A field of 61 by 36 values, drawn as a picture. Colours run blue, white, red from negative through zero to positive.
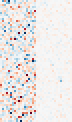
Average level on the scale: 50%. Grain: fine. Slope: none. Seam: vertical, 50% of the way across, the right part calmer.
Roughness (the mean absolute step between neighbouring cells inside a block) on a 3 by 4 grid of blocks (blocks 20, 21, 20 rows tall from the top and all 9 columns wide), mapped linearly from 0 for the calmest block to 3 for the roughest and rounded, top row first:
3300
2300
3300
